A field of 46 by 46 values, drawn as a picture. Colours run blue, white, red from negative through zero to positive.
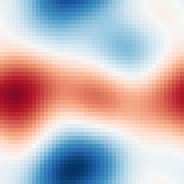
Grain: smooth. Slope: none. Ninth with the highest average: middle left. Ninth with the lowest average: bottom middle.
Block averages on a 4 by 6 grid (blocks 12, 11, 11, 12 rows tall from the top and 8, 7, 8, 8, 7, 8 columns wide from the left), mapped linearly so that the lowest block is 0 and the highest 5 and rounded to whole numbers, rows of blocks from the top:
211123 / 543324 / 543444 / 310123
